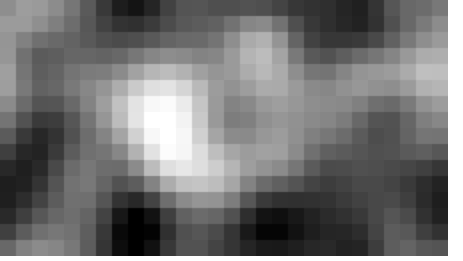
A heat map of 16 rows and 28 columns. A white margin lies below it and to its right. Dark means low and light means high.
There are no regular stripes. No lone cell stands out from its neighbours. The ninth with the highest average is the centre. Overall the values sit about 40% of the way up the scale.
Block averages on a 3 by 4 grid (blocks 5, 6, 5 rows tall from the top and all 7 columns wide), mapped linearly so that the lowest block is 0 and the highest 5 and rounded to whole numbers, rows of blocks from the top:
2 2 2 2 / 1 5 3 2 / 1 1 0 0
